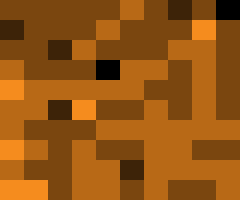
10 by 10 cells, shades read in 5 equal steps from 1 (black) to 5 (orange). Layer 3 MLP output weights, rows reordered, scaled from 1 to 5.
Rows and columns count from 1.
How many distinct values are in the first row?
4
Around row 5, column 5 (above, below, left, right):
1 3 4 4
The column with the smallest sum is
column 3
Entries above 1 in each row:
9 10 10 9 10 10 10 10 10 10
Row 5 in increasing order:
3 3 3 4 4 4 4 4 4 5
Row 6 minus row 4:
0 1 -1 2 2 -1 0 0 0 0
